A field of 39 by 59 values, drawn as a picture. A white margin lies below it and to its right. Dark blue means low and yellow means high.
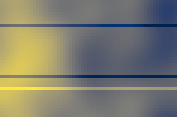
Average level on the scale: 50%. Slope: up to the left. Odd lines: rows 9, 26 and 30.
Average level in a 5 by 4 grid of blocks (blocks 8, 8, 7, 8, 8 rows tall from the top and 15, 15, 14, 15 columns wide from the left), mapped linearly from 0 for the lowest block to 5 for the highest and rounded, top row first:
4220 | 4210 | 5310 | 5311 | 4321
